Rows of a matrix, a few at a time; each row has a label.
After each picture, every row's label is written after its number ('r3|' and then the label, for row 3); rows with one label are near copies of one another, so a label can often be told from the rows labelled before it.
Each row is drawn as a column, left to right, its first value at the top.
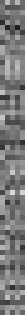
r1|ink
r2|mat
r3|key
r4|mat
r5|key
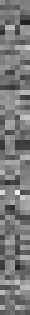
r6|key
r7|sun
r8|sun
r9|key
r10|ink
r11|ink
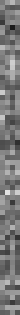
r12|ink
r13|key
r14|mat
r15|key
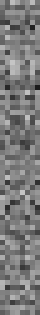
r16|ink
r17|sun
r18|mat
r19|mat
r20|key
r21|ink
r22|mat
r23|sun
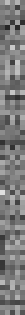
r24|key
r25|mat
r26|ink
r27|mat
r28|ink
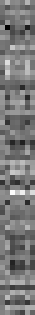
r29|sun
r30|mat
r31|key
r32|key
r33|key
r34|mat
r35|key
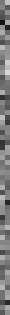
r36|ink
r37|mat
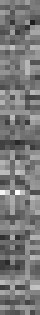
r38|key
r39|key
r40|ink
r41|key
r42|key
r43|mat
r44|ink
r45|ink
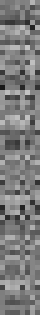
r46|sun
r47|ink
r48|ink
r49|ink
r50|sun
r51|ink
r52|mat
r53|sun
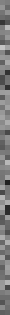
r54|ink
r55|sun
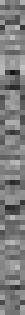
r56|mat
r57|sun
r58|sun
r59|sun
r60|mat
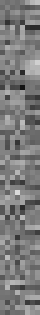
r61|sun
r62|ink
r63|sun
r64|key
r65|sun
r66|mat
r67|mat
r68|mat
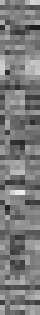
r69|mat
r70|sun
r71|key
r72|key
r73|key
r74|mat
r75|mat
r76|mat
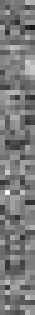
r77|sun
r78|key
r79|ink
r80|ink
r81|key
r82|mat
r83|mat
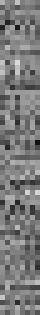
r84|mat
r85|ink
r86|sun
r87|mat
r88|sun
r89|key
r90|sun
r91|key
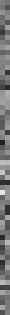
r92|key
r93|sun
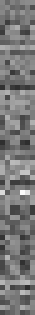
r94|key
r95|ink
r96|sun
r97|sun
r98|key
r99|key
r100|sun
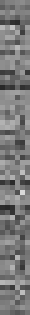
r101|sun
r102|sun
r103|sun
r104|ink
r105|key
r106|sun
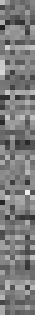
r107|mat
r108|ink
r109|sun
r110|ink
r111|ink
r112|key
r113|ink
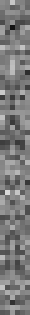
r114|ink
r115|key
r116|mat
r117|key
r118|ink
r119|sun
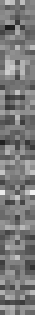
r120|key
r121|mat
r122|mat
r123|ink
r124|mat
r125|key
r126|key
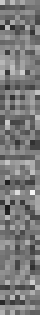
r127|mat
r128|sun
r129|mat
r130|key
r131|mat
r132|sun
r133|key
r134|ink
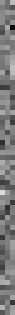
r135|key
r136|sun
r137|mat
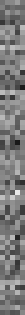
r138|ink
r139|sun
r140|ink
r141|key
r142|sun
